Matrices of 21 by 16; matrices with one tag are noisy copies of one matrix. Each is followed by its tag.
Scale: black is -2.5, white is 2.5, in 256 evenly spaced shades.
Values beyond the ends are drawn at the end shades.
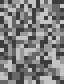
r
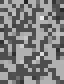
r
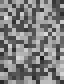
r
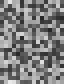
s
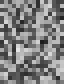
r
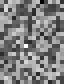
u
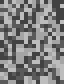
r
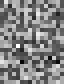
s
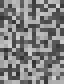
s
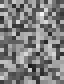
r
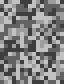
u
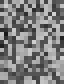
r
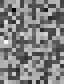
s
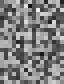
s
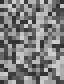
r
